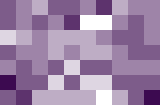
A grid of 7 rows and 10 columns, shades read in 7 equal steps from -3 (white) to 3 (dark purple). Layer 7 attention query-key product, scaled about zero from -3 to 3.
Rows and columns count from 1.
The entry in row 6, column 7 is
-2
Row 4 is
1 0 0 -1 0 -1 -1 0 1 1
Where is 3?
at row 6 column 1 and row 7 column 10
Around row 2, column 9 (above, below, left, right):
0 1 0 0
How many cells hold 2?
3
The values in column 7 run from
-3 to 2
